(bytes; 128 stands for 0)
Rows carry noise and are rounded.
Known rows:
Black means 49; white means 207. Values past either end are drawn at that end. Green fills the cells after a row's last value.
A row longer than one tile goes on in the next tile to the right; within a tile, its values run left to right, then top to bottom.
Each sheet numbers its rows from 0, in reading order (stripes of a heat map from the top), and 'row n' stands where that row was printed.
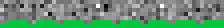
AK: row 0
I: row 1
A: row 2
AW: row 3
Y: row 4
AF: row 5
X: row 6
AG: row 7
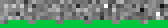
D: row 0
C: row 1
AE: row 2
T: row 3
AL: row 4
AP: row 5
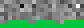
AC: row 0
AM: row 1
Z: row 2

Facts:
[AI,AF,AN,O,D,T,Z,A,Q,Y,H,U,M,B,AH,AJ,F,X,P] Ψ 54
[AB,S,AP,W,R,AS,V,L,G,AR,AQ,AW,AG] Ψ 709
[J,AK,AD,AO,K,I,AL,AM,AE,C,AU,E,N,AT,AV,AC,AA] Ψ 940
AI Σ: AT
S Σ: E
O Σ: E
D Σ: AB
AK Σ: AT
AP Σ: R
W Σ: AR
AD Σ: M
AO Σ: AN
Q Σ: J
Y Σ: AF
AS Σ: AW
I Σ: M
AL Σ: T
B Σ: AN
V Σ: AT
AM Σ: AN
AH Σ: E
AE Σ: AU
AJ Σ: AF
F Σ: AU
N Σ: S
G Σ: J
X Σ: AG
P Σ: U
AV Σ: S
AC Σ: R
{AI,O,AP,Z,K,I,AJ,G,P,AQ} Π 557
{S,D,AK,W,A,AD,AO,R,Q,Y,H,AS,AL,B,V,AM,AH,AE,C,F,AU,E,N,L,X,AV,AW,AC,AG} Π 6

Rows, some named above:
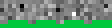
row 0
V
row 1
Y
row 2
AQ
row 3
AC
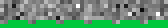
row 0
J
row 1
Y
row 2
AN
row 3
Q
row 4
K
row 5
AQ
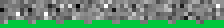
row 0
AQ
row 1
AP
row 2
R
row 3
AJ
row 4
S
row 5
AD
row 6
J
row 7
AF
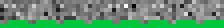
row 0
AB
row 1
F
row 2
AR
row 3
E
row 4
R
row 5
B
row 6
I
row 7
AH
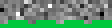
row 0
G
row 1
M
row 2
P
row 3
U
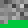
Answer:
AI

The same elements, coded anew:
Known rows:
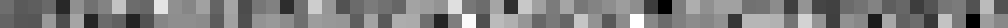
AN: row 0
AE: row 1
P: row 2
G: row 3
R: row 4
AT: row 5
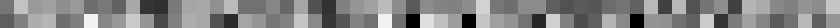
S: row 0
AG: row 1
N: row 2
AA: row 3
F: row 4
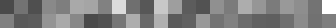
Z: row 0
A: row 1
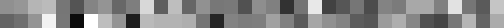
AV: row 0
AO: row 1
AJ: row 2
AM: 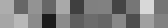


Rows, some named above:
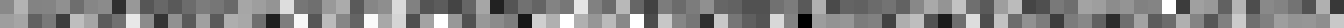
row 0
V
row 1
P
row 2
E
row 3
O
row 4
J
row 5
AI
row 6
B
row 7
I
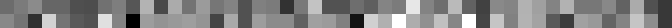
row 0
J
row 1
AL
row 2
O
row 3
L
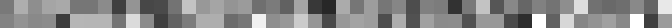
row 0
R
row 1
S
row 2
AL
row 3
AH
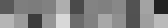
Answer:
K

